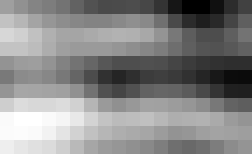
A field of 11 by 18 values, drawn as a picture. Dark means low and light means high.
Slope: up to the bottom left. Stripes: horizontal, repeating 2 times. Ninth with the highest average: bottom left.
